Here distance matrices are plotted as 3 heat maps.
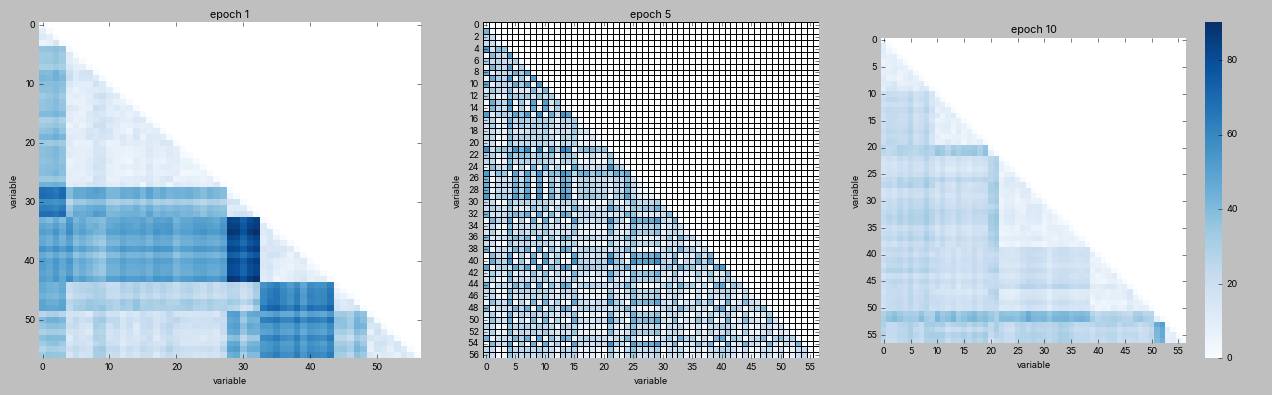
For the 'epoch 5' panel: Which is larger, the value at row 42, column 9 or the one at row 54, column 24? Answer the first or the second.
the first
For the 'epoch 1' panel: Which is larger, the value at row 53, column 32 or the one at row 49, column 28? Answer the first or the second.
the second
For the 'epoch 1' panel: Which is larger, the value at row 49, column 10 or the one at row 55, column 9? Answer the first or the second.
the second
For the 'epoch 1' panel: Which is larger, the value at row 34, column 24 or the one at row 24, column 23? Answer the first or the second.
the first
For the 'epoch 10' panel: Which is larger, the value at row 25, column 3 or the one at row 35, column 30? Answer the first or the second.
the first
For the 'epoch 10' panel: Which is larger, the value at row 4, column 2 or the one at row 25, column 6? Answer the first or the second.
the second
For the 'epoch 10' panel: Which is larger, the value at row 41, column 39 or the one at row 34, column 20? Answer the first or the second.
the second
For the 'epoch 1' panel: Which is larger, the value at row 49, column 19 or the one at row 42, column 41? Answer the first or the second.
the first
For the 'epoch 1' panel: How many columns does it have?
57
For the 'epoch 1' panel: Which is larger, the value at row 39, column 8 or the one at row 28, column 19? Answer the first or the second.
the second
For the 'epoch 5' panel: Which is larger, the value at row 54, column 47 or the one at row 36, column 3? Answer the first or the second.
the second
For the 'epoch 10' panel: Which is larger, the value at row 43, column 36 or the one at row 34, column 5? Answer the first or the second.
the second
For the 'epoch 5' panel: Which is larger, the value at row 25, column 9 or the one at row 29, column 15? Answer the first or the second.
the first
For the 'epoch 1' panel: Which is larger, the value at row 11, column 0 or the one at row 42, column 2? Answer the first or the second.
the second
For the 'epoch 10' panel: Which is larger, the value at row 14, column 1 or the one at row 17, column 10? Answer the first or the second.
the first
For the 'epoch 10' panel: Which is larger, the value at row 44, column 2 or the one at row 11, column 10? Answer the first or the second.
the first
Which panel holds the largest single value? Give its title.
epoch 1
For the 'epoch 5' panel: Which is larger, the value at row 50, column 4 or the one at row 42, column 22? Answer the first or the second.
the first
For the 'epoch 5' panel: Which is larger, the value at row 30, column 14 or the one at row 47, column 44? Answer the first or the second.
the second
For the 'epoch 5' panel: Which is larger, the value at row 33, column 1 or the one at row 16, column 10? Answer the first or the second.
the first
